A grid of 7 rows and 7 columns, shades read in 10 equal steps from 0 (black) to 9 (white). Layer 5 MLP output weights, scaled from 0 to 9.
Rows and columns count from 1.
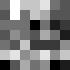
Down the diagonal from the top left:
4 9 4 3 2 5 1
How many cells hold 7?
6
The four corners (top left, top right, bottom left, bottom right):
4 3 0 1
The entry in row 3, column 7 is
2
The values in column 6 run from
0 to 5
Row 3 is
4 4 4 0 4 1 2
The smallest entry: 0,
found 3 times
